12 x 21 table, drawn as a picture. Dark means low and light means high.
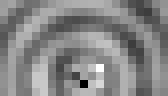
Rings spread out from the bottom middle. The bottom middle is the roughest part. No single row or column stands out from its neighbours. On average the colour sits 50% of the way up the scale. An odd patch, rougher than its surroundings, sits in the bottom middle.
